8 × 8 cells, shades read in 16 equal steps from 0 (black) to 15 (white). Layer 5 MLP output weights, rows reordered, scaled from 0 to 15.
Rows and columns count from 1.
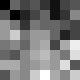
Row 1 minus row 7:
-10 -4 -4 -4 -7 -8 -9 0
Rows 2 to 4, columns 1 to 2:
5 0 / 9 7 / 9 12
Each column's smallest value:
0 0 2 4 3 1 2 4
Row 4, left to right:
9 12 7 9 9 6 2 4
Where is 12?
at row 4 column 2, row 8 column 4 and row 8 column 8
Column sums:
51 57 46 65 70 46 52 65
